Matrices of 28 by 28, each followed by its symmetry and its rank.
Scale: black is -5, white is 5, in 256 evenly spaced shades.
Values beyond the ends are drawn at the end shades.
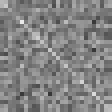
symmetric, rank five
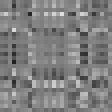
antisymmetric, rank two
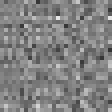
neither, rank five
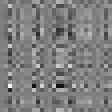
neither, rank two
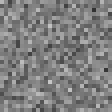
neither, full rank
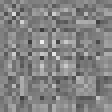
symmetric, rank three
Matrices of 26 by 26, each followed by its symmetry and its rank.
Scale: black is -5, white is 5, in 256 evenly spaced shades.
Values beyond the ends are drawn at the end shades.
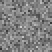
neither, full rank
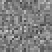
neither, rank five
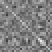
symmetric, rank five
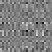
neither, rank two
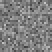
neither, full rank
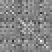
symmetric, rank five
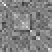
symmetric, rank five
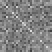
symmetric, rank five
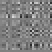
neither, rank two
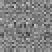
neither, rank five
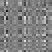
neither, rank two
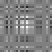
symmetric, rank one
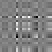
symmetric, rank one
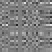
neither, rank two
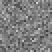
neither, full rank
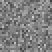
neither, full rank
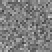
neither, full rank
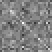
symmetric, rank five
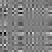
neither, rank two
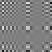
symmetric, rank one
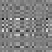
neither, rank two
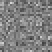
neither, rank five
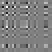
symmetric, rank one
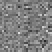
neither, rank five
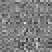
neither, rank five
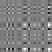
symmetric, rank one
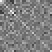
symmetric, rank five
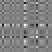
symmetric, rank one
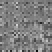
neither, rank five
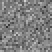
neither, full rank
